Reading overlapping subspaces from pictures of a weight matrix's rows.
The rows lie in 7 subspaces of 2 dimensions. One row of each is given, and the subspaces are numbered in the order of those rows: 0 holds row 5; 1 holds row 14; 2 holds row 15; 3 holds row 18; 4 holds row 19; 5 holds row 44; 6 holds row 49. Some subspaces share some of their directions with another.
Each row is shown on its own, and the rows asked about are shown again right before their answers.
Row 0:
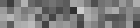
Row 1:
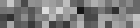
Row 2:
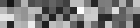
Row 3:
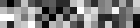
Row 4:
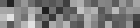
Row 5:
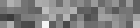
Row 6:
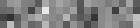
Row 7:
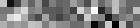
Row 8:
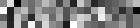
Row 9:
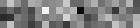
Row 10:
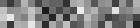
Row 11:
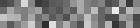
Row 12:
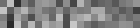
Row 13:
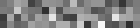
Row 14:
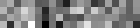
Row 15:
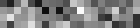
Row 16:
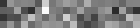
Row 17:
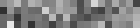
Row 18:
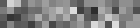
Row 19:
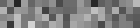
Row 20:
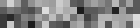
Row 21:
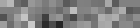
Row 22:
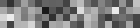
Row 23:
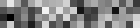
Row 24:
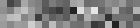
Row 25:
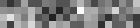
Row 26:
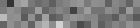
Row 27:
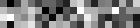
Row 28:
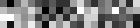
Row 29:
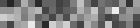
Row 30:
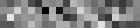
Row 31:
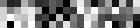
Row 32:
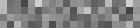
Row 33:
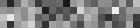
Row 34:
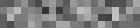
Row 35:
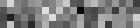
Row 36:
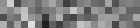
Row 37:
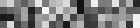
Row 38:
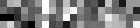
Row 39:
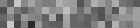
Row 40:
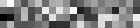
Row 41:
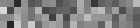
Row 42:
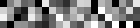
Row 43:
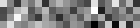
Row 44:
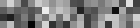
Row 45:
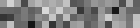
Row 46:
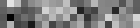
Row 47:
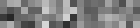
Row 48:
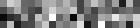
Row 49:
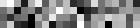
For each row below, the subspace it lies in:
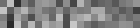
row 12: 4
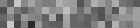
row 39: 4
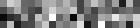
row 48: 2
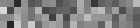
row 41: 4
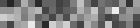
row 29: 5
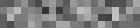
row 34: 2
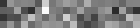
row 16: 6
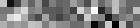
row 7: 3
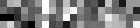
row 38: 0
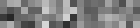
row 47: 0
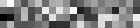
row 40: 1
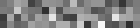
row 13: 2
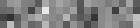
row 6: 6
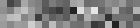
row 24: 3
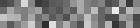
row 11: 5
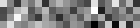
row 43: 3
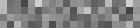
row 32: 5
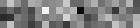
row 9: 2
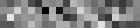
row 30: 2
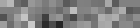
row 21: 1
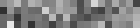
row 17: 4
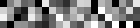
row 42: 3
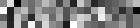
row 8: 4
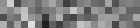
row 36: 1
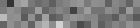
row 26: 1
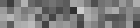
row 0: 6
